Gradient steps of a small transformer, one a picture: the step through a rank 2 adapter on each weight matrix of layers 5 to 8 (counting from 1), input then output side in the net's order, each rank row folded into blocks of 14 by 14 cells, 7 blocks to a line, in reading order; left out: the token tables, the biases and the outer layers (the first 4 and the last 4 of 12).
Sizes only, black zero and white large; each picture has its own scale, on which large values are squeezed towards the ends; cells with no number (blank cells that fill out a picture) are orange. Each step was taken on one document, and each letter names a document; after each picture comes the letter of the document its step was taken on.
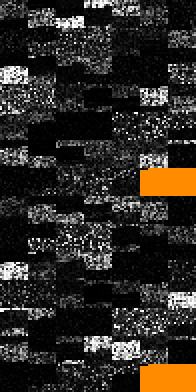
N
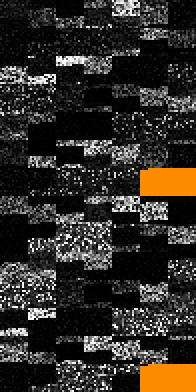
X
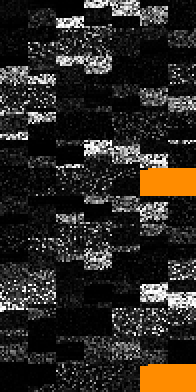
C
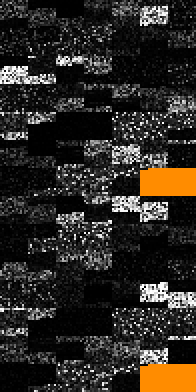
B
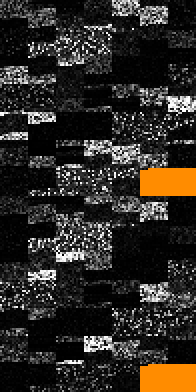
X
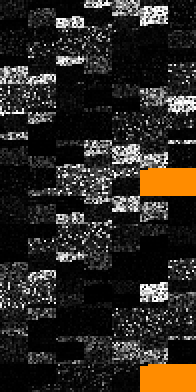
B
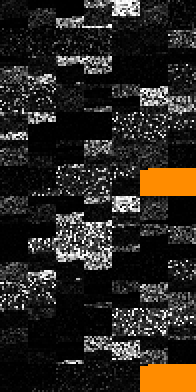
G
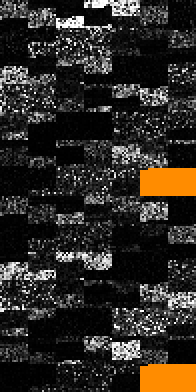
N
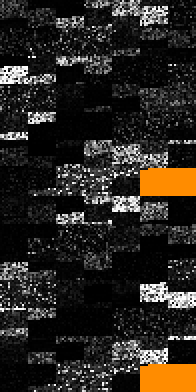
B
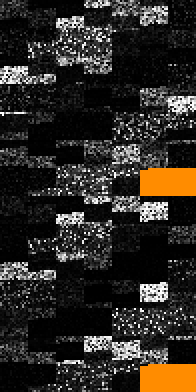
B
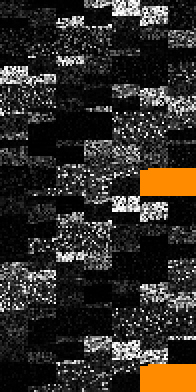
B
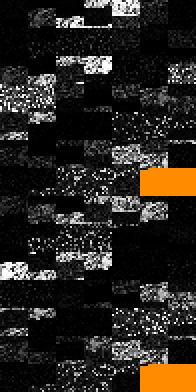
N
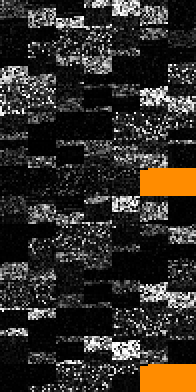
X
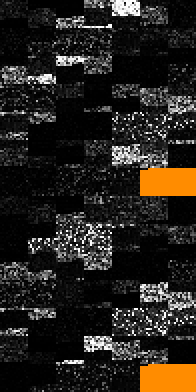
G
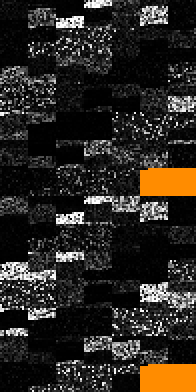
X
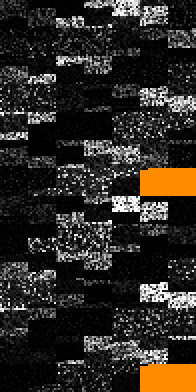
B
